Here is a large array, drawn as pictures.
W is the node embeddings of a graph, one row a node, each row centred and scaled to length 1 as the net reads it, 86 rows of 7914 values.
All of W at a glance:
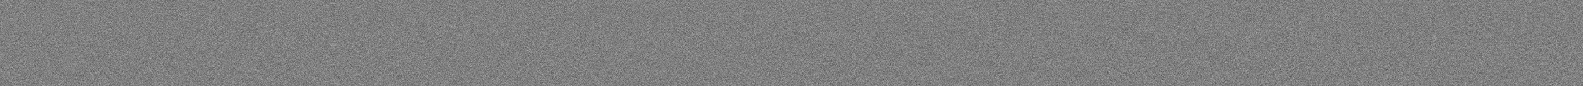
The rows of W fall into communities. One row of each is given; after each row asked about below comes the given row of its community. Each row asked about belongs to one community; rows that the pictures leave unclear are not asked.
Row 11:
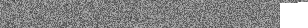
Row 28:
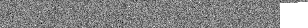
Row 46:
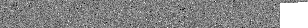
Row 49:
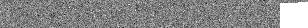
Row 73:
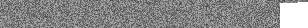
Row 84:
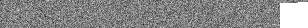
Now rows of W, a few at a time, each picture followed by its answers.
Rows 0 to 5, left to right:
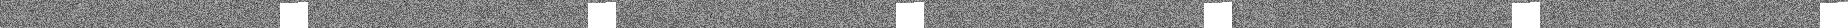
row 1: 73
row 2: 46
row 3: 49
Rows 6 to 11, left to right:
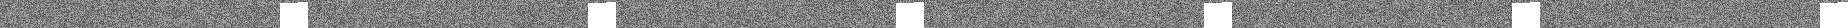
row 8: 28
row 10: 73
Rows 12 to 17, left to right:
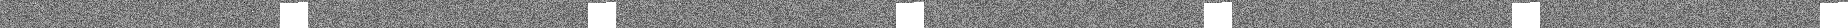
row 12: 49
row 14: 11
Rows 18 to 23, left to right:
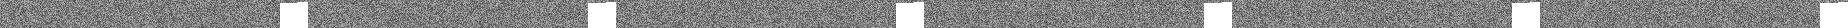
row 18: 11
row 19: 73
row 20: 11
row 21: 28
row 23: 84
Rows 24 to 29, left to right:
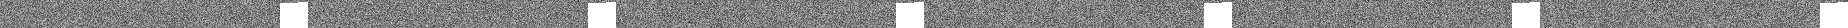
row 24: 73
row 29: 73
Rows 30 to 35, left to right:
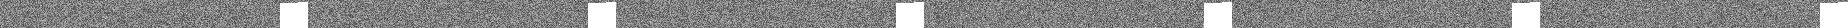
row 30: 49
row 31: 11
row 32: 73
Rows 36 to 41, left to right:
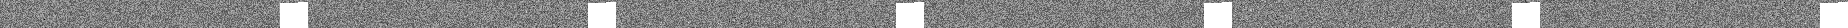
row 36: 84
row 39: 73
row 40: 84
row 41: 49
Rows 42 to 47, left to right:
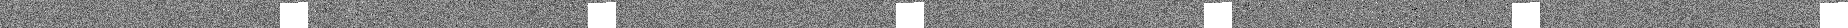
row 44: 49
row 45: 49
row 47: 84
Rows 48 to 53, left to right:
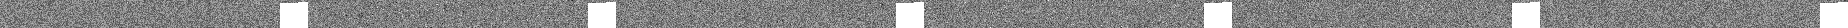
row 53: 73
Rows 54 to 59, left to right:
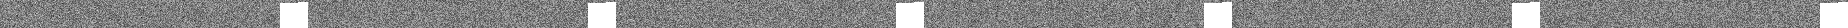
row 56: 11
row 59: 46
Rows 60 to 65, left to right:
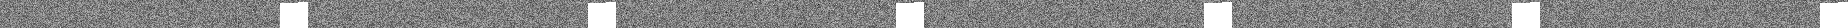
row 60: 49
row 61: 11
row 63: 84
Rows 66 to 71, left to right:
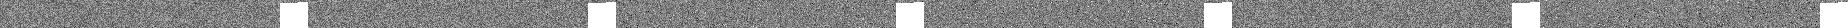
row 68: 11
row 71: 46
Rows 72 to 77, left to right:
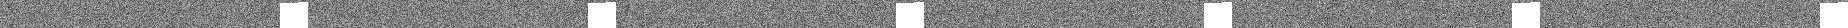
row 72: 73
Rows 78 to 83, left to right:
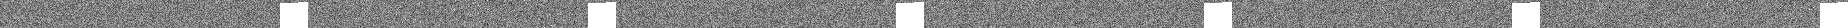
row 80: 49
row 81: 11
